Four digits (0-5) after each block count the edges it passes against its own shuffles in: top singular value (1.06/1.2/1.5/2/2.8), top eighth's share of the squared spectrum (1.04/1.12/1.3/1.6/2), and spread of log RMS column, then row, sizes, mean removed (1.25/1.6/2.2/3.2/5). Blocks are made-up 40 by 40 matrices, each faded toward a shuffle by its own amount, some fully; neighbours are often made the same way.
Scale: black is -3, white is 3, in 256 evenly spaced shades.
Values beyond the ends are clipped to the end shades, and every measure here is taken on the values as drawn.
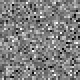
0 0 0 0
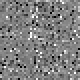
2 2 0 1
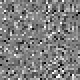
3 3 1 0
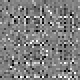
4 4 2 2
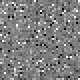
2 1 0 0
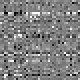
4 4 2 3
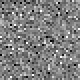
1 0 0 0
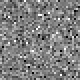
0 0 0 0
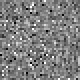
0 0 0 0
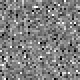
1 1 0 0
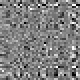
4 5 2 2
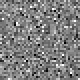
2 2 0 0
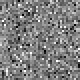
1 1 0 0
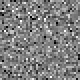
1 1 0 0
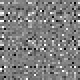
4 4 2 3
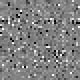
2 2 0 1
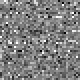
1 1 0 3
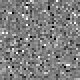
0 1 0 0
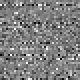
1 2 0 3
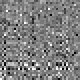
4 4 2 2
